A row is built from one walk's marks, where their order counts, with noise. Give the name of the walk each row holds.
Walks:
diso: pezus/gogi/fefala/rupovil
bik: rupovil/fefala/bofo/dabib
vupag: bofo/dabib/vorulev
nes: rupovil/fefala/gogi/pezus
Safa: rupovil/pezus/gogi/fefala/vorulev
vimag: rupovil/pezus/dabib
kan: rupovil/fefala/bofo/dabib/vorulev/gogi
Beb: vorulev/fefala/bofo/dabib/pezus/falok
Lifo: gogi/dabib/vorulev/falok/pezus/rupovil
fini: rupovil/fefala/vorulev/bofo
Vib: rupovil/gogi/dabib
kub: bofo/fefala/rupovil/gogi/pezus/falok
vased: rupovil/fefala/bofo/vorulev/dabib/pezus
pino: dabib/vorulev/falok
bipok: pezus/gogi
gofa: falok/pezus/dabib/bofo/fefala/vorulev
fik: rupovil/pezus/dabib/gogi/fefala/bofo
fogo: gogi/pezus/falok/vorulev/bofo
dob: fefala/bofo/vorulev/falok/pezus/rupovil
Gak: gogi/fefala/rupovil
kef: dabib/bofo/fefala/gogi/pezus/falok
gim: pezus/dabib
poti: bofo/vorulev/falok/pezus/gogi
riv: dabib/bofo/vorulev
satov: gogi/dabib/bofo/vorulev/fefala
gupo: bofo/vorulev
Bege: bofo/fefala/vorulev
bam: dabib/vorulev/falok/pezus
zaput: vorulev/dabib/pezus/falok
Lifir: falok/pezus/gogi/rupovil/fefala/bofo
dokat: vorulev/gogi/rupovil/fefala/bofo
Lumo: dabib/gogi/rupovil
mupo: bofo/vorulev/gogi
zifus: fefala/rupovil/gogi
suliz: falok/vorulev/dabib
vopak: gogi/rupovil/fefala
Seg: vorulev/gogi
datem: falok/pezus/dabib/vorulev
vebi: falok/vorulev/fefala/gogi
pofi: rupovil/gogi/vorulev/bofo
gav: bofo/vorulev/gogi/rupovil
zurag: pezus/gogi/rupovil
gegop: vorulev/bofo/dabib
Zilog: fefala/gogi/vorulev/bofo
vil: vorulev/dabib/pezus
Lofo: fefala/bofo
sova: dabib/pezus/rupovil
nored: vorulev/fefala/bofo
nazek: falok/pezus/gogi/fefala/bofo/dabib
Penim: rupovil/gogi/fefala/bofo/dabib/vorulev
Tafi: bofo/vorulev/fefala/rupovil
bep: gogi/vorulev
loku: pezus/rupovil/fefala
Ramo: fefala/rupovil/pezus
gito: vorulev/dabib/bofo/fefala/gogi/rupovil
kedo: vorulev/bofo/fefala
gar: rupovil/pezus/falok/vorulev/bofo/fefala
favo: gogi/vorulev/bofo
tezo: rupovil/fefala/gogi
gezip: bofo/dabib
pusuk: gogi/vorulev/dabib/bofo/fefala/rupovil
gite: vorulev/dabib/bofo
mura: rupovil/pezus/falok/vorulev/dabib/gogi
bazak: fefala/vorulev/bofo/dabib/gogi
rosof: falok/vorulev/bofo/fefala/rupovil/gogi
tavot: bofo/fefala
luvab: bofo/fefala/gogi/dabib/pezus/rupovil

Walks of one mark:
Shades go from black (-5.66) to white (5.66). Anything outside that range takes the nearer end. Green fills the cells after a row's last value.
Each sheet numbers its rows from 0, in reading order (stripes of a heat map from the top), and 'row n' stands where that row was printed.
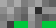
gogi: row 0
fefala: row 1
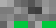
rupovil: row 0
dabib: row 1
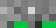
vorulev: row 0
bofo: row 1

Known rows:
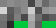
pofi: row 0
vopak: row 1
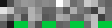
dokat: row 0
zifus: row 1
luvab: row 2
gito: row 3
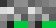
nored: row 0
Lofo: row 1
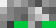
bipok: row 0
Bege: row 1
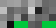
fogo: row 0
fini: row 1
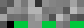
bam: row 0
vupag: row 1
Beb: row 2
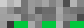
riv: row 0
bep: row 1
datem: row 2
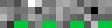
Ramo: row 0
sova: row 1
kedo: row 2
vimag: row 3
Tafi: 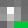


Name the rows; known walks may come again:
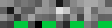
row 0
nes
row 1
bam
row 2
dokat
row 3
kedo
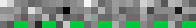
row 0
Lifo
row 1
Lofo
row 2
vimag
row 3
luvab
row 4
bep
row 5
tavot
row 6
satov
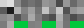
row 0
Lumo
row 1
kef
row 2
vopak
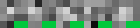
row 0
vil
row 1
Penim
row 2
Bege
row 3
fogo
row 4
pusuk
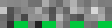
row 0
pofi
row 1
tezo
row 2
zaput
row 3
Gak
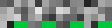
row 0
gofa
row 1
bazak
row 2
gite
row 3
Safa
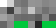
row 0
sova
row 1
favo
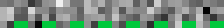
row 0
rosof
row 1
Lifir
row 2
dob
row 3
gupo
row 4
gar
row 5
mura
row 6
gav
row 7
loku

